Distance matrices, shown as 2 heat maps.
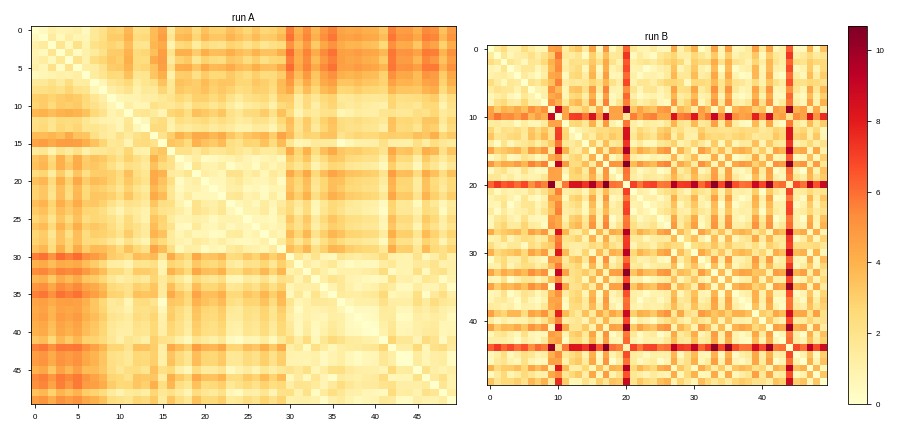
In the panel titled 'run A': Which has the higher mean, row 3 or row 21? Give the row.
3
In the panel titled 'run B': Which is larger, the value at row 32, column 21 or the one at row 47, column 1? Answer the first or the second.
the second
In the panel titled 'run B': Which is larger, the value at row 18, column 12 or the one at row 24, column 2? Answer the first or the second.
the first
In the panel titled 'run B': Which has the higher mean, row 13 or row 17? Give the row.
17
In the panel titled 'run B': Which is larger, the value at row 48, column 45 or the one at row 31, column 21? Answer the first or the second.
the second
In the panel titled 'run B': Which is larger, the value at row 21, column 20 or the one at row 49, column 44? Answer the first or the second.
the second
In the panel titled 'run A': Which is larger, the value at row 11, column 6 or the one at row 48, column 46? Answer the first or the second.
the first
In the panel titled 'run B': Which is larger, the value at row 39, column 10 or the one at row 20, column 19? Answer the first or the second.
the first
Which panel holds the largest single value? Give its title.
run B
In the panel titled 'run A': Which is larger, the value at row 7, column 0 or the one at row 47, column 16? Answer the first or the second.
the second
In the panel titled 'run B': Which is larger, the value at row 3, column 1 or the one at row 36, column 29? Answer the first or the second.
the second
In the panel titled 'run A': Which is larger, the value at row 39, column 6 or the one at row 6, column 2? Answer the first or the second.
the first
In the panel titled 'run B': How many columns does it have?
50
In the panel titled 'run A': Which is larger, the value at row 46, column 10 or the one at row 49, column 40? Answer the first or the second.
the first
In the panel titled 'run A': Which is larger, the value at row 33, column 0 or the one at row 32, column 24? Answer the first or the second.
the first
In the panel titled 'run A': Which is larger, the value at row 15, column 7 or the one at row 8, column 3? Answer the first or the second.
the first
